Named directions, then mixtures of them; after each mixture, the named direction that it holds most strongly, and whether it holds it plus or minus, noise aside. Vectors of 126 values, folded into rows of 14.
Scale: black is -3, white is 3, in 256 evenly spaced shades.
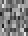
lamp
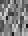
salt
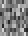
lamp, plus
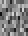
lamp, plus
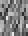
salt, minus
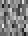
lamp, minus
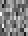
lamp, minus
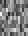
lamp, minus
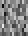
lamp, minus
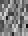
salt, plus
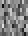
lamp, minus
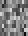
lamp, minus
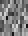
salt, plus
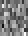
lamp, plus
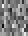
lamp, plus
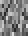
salt, minus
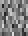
salt, minus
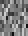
salt, plus
